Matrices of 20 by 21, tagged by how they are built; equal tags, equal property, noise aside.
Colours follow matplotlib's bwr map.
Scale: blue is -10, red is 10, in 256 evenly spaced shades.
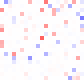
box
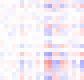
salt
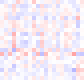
salt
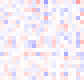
salt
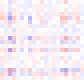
salt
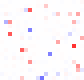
box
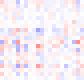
salt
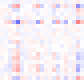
salt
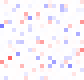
box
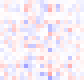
salt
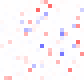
box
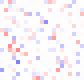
box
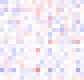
salt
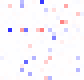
box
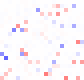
box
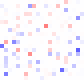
box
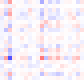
salt
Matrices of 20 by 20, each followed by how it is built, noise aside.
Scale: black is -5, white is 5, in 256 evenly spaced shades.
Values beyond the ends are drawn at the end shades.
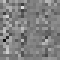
uneven columns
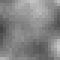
smooth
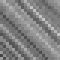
Toeplitz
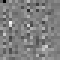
uneven columns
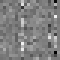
uneven columns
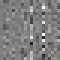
uneven columns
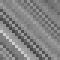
Toeplitz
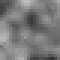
smooth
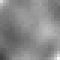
smooth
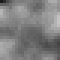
smooth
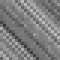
Toeplitz
